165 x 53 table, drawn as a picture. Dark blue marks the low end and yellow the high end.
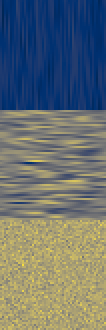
It is made of 3 by 1 panels. Panel 1,1: very low, streaked downward, faint in contrast. Panel 2,1: middling, streaked across, strong in contrast. Panel 3,1: high, fine-grained.
